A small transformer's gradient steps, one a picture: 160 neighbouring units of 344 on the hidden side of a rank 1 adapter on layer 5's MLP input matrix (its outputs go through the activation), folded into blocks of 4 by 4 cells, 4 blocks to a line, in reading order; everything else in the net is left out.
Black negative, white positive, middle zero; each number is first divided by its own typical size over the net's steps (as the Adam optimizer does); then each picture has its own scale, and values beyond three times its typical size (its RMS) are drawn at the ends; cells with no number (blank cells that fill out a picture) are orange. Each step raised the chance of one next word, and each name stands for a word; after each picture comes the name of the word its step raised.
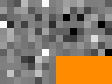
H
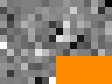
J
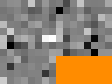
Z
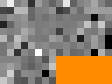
H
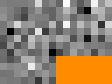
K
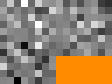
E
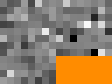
H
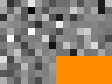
E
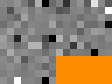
Z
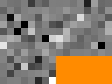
J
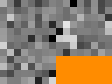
J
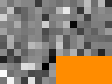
K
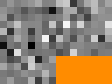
K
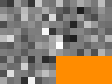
H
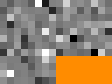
H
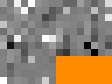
Z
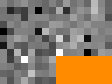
K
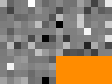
Z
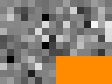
K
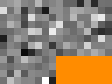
E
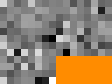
J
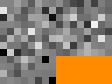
E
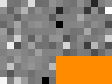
Z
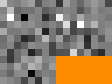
K
